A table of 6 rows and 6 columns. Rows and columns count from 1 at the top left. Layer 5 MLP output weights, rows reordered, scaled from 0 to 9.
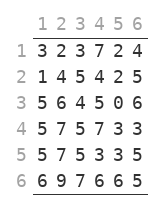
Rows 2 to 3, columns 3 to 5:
5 4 2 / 4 5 0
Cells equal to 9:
1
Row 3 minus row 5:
0 -1 -1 2 -3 1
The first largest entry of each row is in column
4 3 2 2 2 2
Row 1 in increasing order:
2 2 3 3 4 7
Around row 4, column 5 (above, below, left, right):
0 3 7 3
